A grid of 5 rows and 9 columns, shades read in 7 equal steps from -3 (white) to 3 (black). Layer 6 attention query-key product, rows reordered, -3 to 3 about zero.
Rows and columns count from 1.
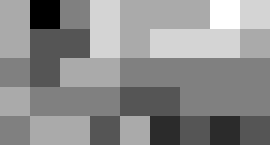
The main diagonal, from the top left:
-1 1 -1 0 -1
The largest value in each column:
0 3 1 1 1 2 1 2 1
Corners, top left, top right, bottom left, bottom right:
-1 -2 0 1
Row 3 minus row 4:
1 1 -1 -1 -1 -1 0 0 0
